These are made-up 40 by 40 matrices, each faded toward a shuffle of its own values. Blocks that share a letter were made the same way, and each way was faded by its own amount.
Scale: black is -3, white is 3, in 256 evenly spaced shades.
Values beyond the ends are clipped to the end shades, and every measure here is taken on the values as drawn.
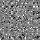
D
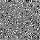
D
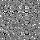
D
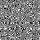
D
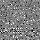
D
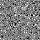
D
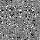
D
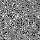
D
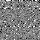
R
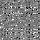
D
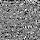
R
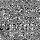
R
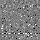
D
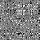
D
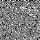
R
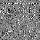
R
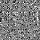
R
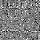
D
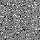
D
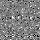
D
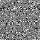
R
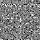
R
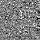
R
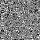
R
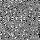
D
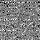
R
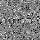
D
